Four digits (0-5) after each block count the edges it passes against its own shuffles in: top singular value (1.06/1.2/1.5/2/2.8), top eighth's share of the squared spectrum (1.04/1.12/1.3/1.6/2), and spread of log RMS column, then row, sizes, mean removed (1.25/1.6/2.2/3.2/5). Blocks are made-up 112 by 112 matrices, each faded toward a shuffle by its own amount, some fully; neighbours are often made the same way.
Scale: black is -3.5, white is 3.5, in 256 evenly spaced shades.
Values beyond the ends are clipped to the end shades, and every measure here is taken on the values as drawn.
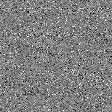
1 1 0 2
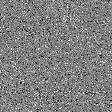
0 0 0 0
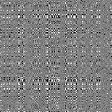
5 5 4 4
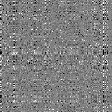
5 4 3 3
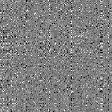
5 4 3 3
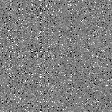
4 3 2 1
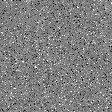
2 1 0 0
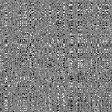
5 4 3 3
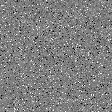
2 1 0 0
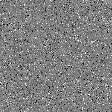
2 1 0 0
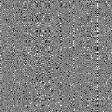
5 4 3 2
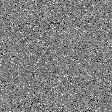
0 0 0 1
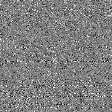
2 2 0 3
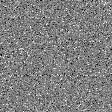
1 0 0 1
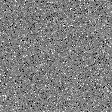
0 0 0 0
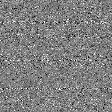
1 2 0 3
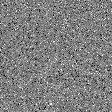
0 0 0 0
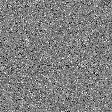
0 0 0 1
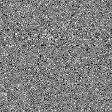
1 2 0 3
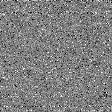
1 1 0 2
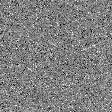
0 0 0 1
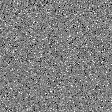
0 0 0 1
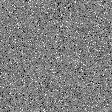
0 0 0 0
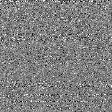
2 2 0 3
